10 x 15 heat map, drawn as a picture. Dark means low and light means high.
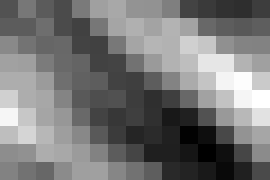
Grain: diagonal, down to the right. Ninth with the lowest average: bottom right. Ninth with the highest average: middle right.
